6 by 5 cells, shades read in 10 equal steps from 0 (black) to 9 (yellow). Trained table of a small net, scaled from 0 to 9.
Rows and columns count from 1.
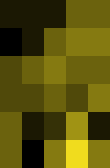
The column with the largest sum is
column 4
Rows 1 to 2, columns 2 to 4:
1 1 4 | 1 4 5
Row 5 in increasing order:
1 1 2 4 6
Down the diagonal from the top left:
1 1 5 3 1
